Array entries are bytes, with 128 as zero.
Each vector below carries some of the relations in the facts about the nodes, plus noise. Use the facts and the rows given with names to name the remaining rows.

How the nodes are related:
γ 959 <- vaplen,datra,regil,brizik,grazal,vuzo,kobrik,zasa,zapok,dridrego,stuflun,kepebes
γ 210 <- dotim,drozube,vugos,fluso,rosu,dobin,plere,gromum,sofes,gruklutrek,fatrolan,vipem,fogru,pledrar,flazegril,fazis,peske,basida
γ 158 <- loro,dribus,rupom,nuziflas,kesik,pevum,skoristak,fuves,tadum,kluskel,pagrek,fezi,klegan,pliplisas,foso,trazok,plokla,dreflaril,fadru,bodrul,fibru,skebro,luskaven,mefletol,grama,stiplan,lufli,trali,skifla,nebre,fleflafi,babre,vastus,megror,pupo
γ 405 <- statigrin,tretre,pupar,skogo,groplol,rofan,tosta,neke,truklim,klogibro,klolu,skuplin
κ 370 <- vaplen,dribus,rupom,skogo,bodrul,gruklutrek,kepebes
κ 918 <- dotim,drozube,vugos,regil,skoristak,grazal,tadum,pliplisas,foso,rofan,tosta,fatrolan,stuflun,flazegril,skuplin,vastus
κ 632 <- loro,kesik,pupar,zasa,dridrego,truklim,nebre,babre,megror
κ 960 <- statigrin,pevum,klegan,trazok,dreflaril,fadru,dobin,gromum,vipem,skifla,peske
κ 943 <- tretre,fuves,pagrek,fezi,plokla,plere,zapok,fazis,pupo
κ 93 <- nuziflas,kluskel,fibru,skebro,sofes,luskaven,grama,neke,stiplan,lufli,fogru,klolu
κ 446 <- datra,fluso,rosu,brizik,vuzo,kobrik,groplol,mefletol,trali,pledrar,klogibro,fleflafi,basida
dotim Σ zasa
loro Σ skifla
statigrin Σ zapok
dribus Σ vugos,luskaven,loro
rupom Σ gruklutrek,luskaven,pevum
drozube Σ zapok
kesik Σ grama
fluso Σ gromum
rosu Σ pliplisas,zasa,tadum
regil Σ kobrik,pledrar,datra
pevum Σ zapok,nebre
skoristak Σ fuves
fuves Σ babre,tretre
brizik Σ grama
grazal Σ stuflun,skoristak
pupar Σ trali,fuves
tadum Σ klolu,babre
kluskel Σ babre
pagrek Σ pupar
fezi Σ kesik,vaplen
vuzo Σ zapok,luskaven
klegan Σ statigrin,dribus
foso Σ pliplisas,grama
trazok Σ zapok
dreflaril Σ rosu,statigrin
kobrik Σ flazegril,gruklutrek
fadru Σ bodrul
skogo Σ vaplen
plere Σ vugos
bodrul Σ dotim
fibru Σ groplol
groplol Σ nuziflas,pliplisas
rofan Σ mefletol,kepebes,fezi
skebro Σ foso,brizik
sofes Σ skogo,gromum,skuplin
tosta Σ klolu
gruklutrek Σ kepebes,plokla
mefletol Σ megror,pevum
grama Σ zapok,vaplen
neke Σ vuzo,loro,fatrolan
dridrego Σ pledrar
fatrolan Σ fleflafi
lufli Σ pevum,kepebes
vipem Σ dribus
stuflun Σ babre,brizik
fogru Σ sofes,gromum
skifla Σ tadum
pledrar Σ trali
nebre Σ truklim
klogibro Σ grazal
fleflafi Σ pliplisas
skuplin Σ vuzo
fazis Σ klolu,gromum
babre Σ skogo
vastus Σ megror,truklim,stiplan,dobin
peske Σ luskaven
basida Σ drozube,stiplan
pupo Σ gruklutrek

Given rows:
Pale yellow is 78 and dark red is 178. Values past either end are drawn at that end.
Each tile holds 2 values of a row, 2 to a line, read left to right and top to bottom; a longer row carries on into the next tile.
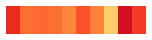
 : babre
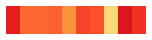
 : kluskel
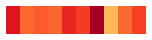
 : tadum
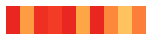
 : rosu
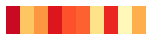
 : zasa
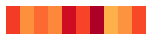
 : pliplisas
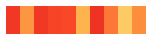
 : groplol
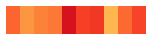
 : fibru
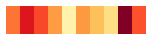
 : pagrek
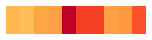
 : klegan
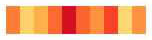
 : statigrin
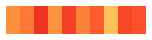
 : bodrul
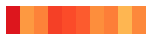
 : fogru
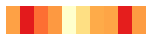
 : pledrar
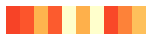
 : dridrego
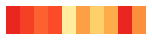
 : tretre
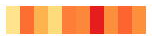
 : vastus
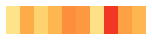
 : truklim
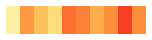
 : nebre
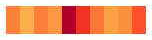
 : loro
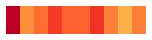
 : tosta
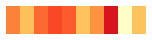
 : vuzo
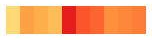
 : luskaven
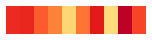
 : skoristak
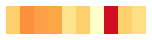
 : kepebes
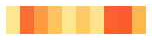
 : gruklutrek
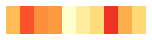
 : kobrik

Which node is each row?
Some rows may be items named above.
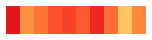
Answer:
dotim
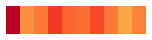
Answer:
tosta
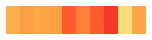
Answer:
drozube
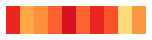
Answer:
fatrolan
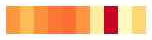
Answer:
zapok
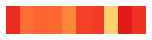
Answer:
kluskel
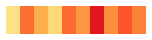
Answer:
vastus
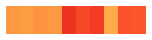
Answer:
grama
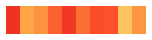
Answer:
skuplin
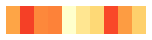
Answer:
datra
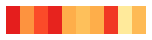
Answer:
brizik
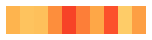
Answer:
peske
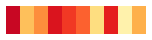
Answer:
zasa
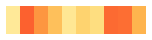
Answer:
gruklutrek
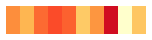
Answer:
vuzo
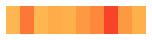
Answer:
rofan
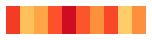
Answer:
neke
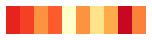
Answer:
pupar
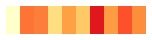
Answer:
mefletol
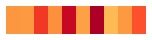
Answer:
fleflafi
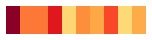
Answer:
stuflun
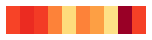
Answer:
fuves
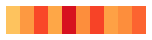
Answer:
dribus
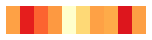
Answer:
pledrar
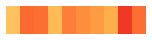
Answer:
fezi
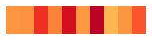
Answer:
fleflafi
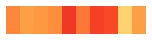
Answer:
vugos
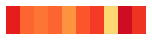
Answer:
kluskel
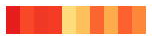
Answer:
klogibro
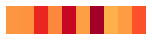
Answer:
fleflafi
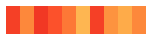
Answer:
fluso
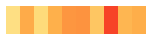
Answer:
dobin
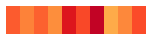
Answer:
foso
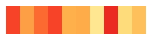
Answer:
vaplen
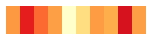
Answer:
pledrar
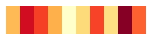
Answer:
trali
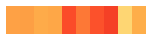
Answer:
drozube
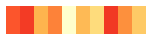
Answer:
regil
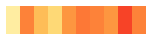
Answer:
lufli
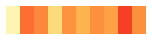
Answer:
rupom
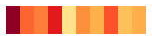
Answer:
grazal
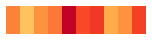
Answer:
dreflaril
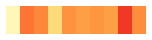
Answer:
rupom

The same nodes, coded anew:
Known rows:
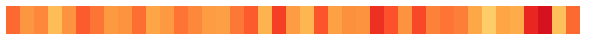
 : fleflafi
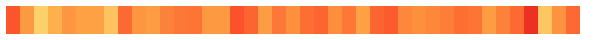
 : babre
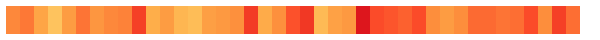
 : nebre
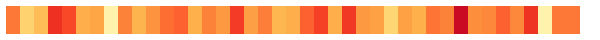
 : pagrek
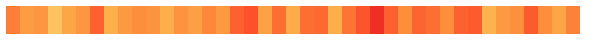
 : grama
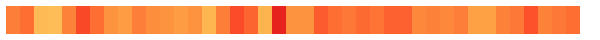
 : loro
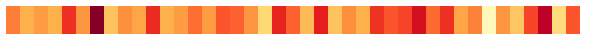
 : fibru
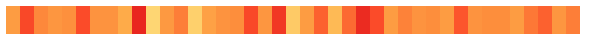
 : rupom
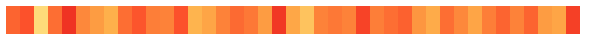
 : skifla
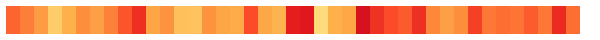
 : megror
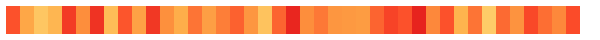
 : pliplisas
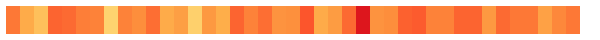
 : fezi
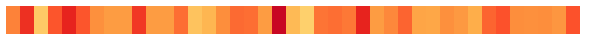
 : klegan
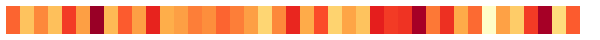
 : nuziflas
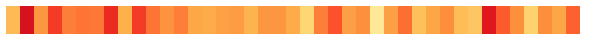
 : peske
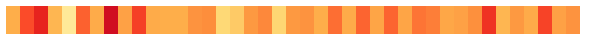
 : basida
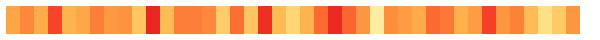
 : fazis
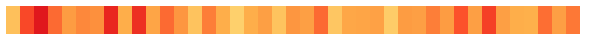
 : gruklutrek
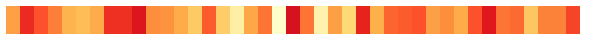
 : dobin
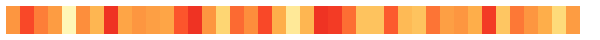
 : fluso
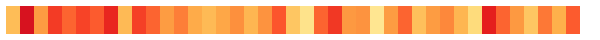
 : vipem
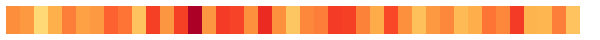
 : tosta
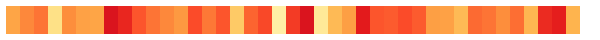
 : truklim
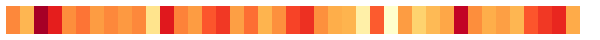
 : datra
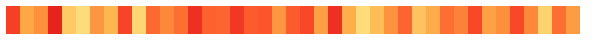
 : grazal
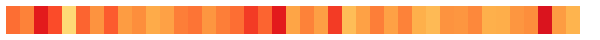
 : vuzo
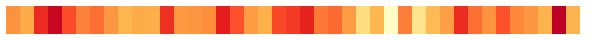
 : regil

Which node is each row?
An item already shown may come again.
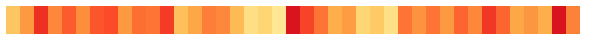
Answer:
flazegril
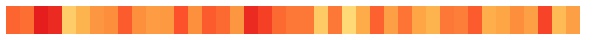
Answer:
vaplen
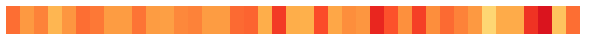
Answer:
fleflafi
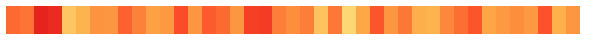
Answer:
vaplen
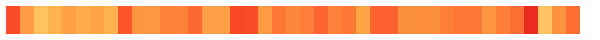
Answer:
babre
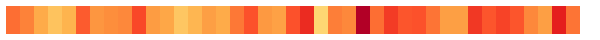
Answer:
vastus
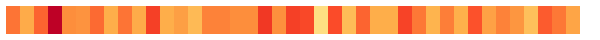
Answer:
zapok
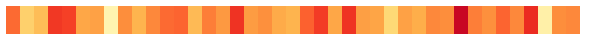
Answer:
pagrek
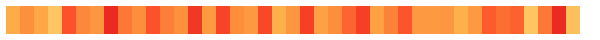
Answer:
rofan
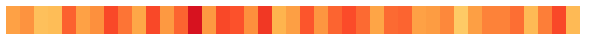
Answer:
skuplin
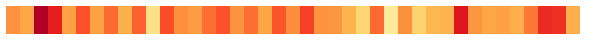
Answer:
kobrik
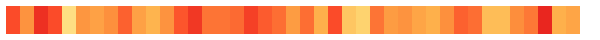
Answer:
brizik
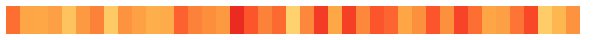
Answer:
kluskel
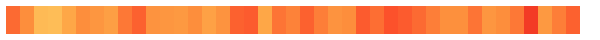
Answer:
kesik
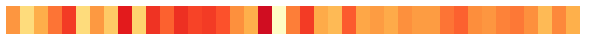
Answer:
tretre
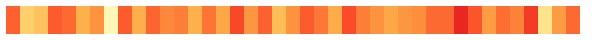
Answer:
fuves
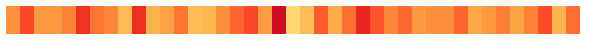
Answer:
dribus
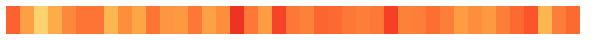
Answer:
tadum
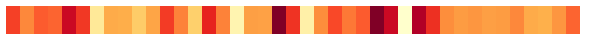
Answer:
bodrul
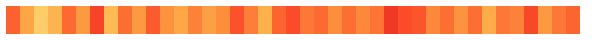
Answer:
foso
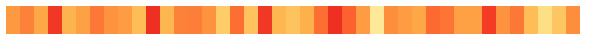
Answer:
fazis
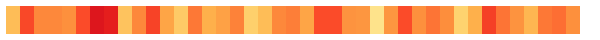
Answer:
vugos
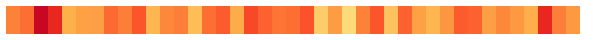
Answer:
kepebes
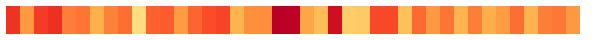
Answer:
zasa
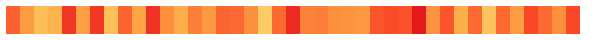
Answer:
pliplisas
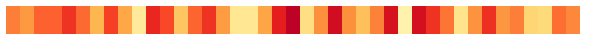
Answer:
dotim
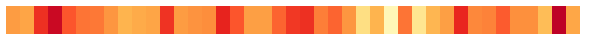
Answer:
regil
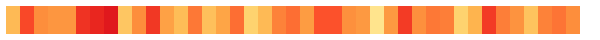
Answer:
vugos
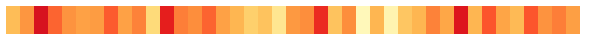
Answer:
pledrar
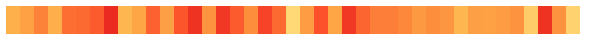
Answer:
neke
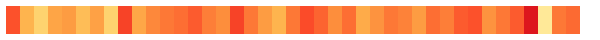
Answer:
skoristak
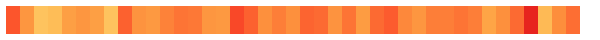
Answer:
babre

